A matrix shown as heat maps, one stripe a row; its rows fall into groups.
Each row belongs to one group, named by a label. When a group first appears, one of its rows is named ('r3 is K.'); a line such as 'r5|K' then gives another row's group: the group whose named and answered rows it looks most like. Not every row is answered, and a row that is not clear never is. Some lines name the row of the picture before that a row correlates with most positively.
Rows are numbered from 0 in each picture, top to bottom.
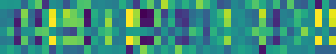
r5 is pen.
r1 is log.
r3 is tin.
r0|pen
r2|log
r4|log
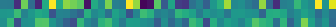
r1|pen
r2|tin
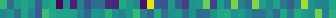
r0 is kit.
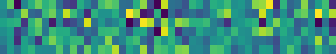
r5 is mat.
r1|log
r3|tin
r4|log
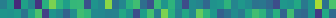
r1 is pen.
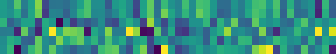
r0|pen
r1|pen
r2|kit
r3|log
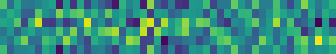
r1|mat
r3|mat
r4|log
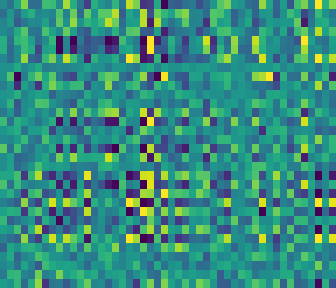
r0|log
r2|mat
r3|log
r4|kit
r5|kit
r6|log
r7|pen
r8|tin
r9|log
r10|pen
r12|mat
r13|kit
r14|pen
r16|kit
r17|mat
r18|tin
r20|kit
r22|log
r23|pen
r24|kit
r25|pen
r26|log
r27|mat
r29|log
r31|pen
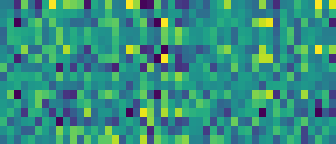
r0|log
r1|log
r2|tin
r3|mat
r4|mat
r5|log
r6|tin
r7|kit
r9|pen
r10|tin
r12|pen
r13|kit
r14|mat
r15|mat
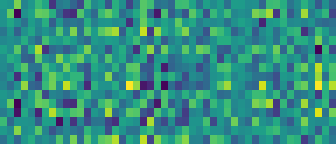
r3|mat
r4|log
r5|pen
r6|mat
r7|log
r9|log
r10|pen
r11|tin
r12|log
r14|pen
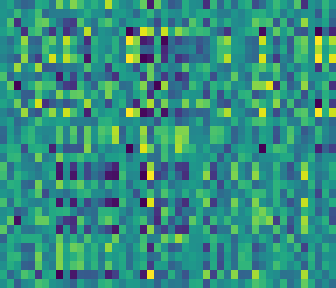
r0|mat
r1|pen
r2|tin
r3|pen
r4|log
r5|log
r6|log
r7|pen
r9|tin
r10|mat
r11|pen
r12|log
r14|mat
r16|pen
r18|kit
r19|kit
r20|mat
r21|pen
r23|tin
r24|tin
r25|kit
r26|mat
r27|mat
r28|mat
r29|mat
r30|kit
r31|tin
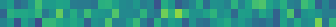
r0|tin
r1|mat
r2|log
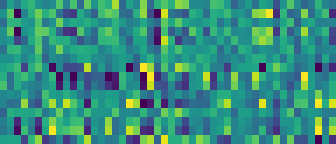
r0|mat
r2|mat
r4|tin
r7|pen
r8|kit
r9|kit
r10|log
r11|log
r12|mat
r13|log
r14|log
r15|pen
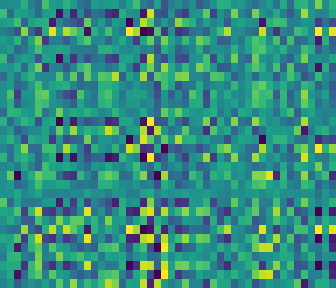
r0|log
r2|pen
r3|log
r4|pen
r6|kit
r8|mat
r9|tin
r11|tin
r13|kit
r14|mat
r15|pen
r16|log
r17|kit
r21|pen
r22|kit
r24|mat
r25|log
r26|pen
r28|mat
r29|pen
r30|tin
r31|mat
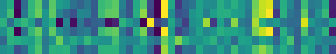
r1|tin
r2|kit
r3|tin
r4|mat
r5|tin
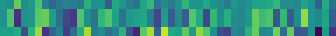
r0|pen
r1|tin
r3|pen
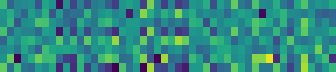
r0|kit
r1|pen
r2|tin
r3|kit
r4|mat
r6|tin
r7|kit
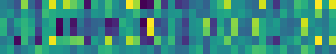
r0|log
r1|log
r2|kit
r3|kit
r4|log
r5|tin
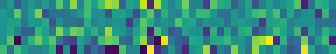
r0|mat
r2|pen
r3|mat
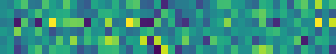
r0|log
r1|tin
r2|log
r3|pen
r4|mat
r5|tin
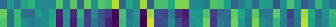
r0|mat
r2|kit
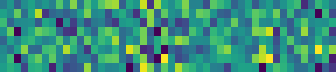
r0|mat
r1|pen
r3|tin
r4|mat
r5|log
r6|tin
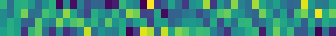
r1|log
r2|mat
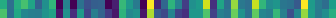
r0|kit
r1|kit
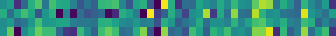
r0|tin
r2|tin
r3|tin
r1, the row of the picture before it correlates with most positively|0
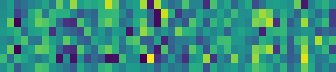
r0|mat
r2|tin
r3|pen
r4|log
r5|tin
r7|tin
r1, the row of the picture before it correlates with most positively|0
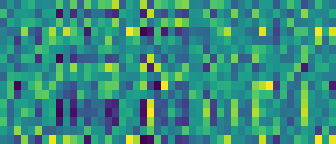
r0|mat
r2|mat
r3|log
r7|mat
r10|tin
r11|kit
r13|kit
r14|pen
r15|log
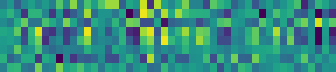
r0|mat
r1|pen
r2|log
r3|pen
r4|pen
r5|pen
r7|mat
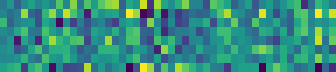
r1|log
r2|kit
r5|tin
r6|log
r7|pen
